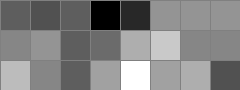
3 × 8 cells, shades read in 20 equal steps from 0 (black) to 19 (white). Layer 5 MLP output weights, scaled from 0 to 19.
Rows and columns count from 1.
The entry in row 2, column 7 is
10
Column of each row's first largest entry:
6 6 5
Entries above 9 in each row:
3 6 6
